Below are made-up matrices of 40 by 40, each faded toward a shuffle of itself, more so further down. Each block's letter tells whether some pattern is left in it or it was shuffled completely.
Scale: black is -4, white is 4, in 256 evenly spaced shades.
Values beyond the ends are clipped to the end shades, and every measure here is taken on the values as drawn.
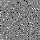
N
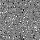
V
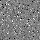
V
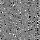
N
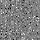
N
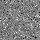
V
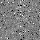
N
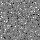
V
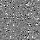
N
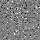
N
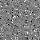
N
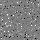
V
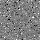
V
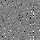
N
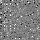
N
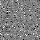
N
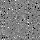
N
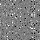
N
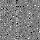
N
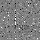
N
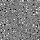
N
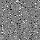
N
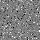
V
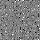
N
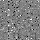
N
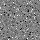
V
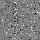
N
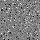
V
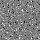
V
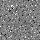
V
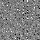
N
